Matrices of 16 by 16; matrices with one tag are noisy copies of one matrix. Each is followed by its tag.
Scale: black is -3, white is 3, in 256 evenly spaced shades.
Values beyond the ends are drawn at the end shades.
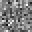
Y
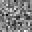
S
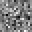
S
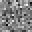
Y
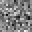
S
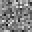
Y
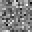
Y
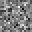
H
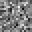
H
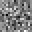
S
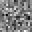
S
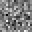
S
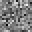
Y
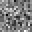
S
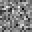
H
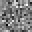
Y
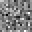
S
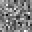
S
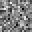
H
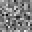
S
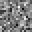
H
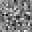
S
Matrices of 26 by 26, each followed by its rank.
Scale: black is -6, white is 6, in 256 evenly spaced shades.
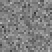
full rank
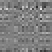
three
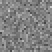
full rank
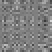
three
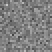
full rank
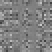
three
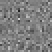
five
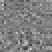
five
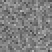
full rank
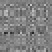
three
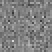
five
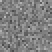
full rank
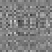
three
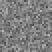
full rank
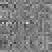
five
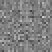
five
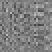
five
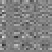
three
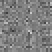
five
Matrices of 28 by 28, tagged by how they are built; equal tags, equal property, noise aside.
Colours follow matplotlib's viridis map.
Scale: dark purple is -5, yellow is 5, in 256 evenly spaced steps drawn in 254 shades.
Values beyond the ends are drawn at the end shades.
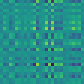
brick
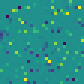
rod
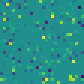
rod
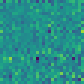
brick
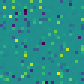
rod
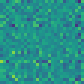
brick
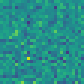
brick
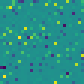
rod
